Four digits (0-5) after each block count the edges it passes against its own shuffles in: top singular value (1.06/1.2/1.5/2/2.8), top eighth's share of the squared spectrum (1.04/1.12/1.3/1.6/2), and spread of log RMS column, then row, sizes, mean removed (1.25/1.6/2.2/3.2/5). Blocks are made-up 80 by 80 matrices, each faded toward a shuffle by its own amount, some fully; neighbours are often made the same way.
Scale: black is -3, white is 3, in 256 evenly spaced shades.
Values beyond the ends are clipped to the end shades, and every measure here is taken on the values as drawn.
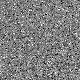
0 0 0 0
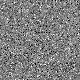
0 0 0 1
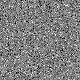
0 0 0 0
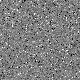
0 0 0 0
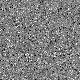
0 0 0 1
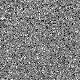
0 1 0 2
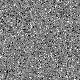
0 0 0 0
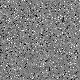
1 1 0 0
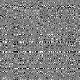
4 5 2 4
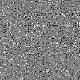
3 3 1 2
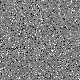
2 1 0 0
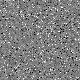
1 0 0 0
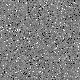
1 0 0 0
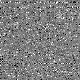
3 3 0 2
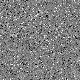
2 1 0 1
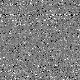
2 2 0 2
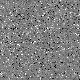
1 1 0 1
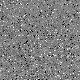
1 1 0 1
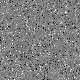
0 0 0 0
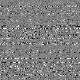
2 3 0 4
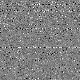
2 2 0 2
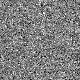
2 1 0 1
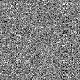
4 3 1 2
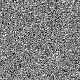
2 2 0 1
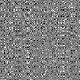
4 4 3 3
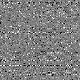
4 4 1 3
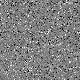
2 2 0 1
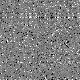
3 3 0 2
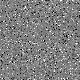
2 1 0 1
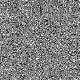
3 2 1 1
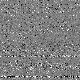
2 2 0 3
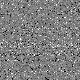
1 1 0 2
